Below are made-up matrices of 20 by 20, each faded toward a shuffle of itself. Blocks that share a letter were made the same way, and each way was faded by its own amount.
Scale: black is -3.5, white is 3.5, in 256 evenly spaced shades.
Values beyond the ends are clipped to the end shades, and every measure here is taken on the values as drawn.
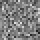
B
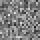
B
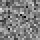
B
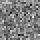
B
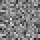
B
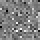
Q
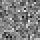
B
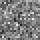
B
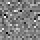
Q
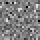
Q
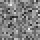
B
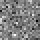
Q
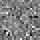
Q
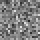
B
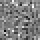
Q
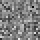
B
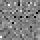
Q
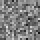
B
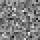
B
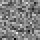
B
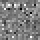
Q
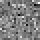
Q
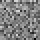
B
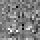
Q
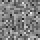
B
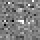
Q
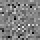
Q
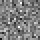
B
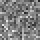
B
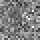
B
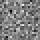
Q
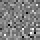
Q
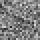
B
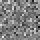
B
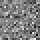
Q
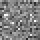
Q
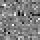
Q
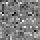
Q
